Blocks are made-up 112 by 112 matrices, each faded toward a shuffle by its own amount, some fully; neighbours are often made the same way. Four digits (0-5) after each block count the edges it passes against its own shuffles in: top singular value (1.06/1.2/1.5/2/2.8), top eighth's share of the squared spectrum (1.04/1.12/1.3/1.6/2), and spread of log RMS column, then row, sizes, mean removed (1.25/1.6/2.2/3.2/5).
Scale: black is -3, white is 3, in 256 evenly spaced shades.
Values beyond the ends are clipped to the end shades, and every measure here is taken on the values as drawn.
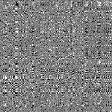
5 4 3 3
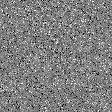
1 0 0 0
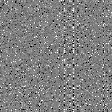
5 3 2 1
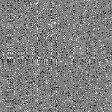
4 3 2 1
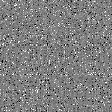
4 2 1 1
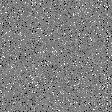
3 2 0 0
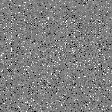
4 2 1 1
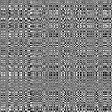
5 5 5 5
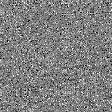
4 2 1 1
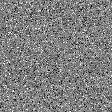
3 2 0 0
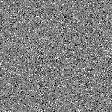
3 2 1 1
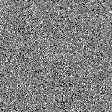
3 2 1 1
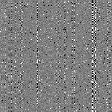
5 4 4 2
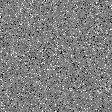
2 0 0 0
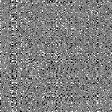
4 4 3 3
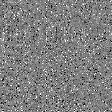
3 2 1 0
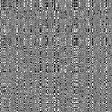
5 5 4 3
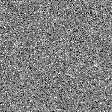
3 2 0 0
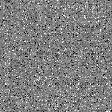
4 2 1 1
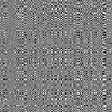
5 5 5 4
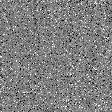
3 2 0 0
